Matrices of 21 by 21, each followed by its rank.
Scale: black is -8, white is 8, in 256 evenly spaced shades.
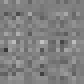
three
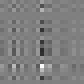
one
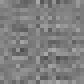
three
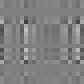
one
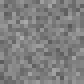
full rank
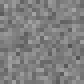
full rank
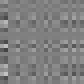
one
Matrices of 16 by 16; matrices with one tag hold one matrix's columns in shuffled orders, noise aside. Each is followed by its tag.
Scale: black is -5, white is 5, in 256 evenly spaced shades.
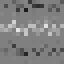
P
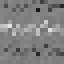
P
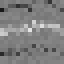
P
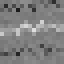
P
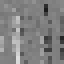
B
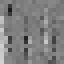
B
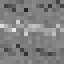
P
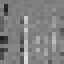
B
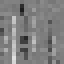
B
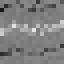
P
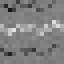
P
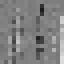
B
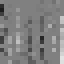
B
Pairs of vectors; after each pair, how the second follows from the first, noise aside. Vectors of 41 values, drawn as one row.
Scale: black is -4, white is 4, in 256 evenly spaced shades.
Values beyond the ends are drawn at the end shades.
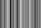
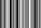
scaled up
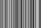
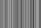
shrunk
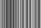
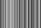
negated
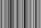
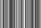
sign-scrambled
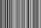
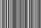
negated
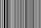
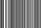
negated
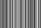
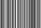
shuffled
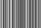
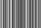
copied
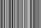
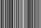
sign-scrambled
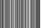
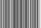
sign-scrambled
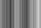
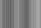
shrunk
